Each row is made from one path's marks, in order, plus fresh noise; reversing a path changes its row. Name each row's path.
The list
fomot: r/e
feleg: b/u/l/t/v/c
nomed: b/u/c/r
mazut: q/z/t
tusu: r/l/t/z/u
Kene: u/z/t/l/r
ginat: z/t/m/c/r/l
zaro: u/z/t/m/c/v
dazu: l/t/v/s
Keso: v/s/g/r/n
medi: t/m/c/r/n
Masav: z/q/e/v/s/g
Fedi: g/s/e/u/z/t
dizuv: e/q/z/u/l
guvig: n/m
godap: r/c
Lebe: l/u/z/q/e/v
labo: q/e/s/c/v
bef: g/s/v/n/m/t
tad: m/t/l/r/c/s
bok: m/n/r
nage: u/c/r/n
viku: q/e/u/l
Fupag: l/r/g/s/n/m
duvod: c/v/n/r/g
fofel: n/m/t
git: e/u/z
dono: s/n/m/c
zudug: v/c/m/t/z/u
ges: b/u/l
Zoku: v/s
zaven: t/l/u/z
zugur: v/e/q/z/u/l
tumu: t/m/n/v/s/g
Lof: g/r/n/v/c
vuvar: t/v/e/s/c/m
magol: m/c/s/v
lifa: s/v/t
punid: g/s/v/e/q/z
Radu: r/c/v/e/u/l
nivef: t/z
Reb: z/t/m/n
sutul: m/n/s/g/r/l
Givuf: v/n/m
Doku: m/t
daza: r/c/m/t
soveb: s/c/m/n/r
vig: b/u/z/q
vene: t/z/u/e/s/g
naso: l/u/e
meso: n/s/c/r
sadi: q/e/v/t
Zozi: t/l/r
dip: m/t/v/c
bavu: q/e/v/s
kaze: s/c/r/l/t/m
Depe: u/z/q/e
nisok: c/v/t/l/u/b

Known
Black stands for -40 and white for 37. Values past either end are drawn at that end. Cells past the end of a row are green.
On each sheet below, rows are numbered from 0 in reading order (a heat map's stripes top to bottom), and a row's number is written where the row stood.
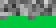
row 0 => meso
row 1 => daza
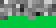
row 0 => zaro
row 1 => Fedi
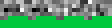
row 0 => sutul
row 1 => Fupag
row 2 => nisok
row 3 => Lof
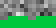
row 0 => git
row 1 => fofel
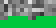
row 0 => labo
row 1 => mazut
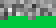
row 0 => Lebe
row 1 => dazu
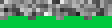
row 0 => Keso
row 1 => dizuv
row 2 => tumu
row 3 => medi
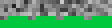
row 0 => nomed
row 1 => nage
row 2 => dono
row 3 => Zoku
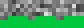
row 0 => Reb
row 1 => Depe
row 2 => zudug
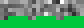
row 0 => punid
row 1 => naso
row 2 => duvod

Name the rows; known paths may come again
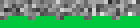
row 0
bok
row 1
guvig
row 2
nivef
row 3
Radu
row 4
naso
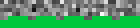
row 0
dono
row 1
tad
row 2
dip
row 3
dizuv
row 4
Givuf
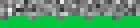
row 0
nisok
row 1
Zoku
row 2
magol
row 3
godap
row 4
daza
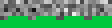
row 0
kaze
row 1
fomot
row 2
zugur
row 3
Zozi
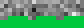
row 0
lifa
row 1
Masav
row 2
git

